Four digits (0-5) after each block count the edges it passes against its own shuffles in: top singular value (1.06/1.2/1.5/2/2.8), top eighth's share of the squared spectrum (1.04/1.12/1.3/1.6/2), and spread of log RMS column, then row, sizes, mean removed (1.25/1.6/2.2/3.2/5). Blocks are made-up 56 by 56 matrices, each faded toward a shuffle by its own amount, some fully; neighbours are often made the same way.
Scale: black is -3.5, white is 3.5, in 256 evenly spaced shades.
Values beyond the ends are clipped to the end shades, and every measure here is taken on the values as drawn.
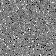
0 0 0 1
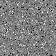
0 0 0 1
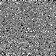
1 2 0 2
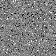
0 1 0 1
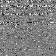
2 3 0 3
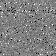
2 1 0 1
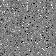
1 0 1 0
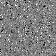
0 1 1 0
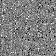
2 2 1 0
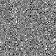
3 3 2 1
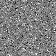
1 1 0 0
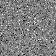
1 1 0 0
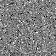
0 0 0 0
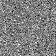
0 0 0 0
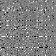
4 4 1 3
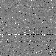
3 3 0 1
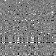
4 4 2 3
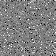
3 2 0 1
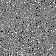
2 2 0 1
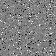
2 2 1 1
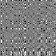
4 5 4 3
